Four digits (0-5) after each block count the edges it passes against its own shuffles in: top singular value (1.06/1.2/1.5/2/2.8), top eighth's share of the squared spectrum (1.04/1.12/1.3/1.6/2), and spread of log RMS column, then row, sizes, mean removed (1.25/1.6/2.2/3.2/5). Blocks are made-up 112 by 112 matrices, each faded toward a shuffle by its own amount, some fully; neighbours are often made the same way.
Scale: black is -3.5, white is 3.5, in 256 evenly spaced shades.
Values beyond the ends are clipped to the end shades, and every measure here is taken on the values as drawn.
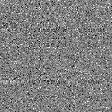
4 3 1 1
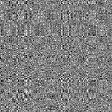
5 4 3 3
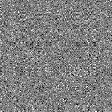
4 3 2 2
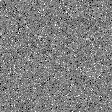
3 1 0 0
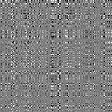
5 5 4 4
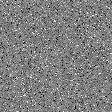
0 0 0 0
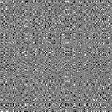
5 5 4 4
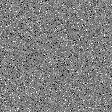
2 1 0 0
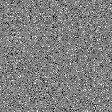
3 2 1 1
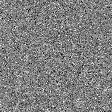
0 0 0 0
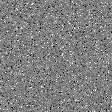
0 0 0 0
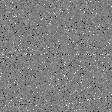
2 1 0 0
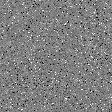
2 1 0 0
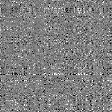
4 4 3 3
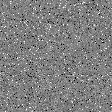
2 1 0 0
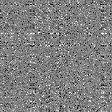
4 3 2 2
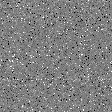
2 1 0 0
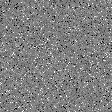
0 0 0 0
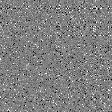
4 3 2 2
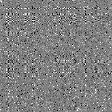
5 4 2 2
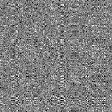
5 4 3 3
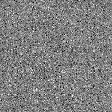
3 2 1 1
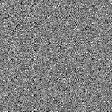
4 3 2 2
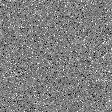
0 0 0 0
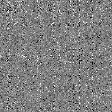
2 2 3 2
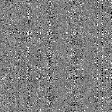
2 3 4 2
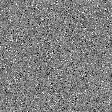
0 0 0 0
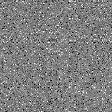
4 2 1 1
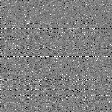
4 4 2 3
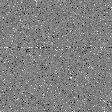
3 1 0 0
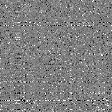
4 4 1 3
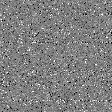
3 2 0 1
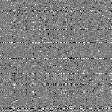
4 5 2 3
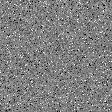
1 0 0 0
